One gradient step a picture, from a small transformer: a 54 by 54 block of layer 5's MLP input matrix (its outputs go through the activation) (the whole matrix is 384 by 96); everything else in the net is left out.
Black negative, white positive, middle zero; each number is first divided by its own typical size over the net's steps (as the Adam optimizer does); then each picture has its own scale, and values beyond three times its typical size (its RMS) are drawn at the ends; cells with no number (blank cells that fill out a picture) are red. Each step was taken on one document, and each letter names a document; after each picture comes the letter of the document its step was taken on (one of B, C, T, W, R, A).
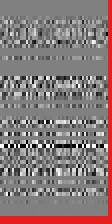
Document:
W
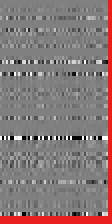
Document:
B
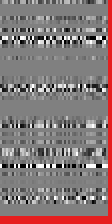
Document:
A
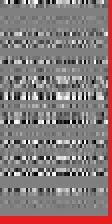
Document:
W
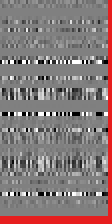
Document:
A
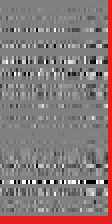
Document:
B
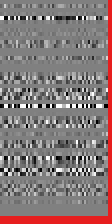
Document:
W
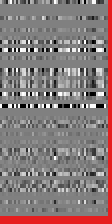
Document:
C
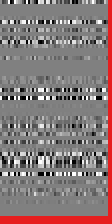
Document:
A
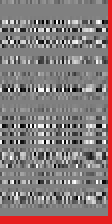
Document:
A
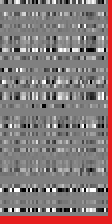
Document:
C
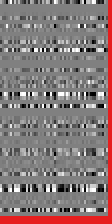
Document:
C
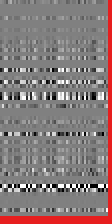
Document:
C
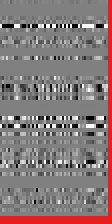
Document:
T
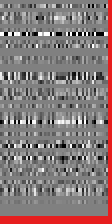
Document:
W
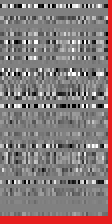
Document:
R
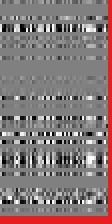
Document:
T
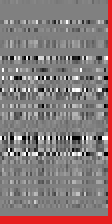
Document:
R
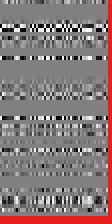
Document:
T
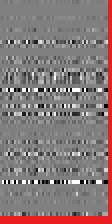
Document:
R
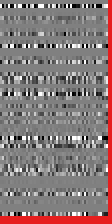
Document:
W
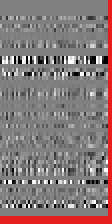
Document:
B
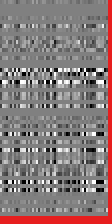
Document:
C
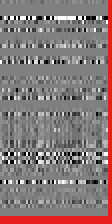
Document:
A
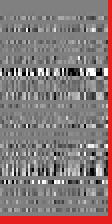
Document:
B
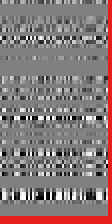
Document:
T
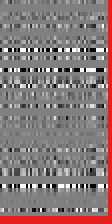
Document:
C
